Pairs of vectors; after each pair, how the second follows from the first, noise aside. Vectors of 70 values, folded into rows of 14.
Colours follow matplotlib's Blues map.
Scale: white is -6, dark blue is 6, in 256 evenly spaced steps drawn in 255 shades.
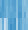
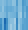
negated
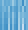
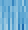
negated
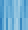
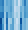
scaled up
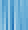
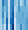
scaled up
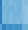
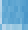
negated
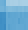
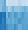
scaled up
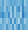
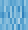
copied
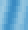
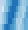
scaled up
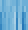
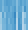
negated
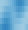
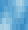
negated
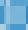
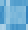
copied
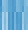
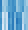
scaled up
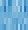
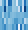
scaled up
